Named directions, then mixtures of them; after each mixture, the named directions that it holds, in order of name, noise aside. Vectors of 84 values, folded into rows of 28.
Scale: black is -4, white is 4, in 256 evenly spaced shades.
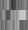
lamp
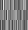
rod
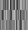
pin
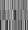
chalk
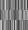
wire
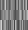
wire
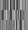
pin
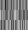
chalk, wire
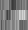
lamp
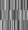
pin, wire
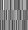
rod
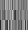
chalk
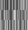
chalk, pin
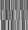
chalk, pin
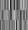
pin, rod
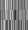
chalk, wire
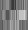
lamp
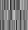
pin, rod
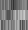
chalk, lamp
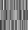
rod, wire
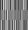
rod, wire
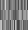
wire
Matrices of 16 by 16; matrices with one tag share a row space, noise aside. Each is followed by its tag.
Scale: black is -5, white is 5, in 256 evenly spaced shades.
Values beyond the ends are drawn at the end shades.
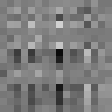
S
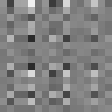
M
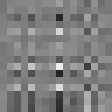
S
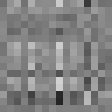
S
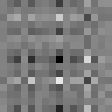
S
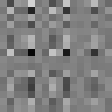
M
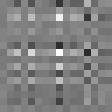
S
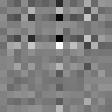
S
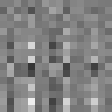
M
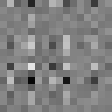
M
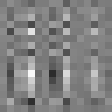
M
